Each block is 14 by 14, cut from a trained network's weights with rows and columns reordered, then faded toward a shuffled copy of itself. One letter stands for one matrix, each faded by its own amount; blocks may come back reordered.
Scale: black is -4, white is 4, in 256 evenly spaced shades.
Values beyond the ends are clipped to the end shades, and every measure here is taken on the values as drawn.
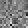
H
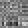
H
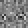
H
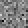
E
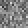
E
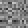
H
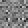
H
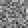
E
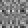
H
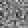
E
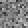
E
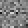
H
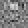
H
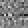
H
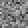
E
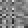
H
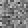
E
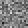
E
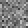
E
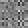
H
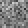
E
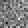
E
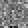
E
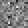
E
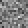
E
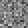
E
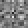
H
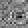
H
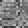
H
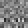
H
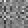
H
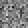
E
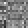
H
